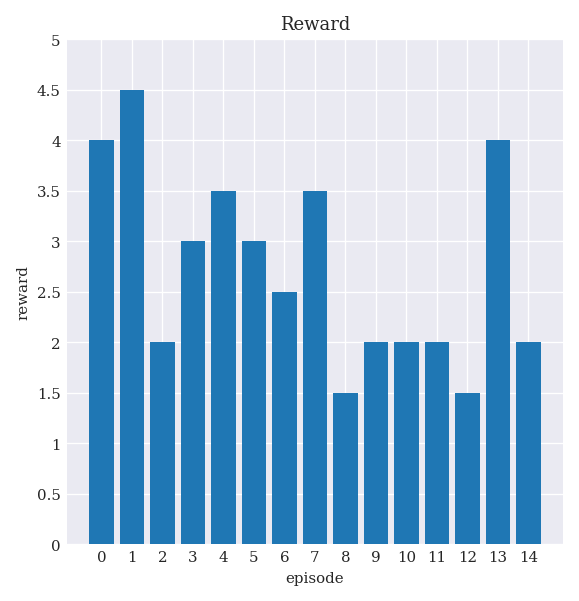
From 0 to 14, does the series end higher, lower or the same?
lower
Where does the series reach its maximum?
1
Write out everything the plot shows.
Title: Reward
x-axis: episode, ticks 0 1 2 3 4 5 6 7 8 9 10 11 12 13 14
y-axis: reward, ticks 0 0.5 1 1.5 2 2.5 3 3.5 4 4.5 5
Values:
4 4.5 2 3 3.5 3 2.5 3.5 1.5 2 2 2 1.5 4 2
